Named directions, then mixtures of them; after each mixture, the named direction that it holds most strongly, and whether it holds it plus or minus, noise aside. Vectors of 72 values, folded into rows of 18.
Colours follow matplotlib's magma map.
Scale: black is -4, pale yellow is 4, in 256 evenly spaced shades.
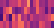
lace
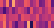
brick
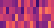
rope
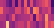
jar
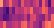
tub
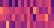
jar, plus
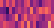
brick, plus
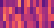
lace, plus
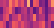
jar, minus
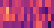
tub, minus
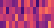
rope, plus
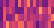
rope, plus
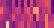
jar, plus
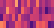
rope, minus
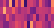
brick, minus
